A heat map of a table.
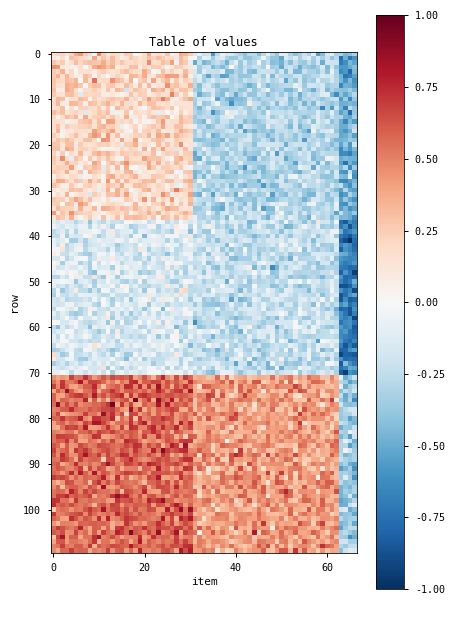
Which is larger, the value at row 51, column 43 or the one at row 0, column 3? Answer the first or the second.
the second
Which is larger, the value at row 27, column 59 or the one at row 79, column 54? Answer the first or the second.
the second
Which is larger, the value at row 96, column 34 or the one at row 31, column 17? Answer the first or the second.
the first
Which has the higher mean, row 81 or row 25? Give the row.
81
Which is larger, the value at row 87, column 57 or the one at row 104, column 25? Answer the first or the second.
the second
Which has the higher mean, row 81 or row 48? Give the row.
81
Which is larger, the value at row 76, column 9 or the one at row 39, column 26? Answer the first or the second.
the first
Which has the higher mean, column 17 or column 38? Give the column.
17
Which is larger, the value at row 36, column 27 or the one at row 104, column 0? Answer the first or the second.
the second
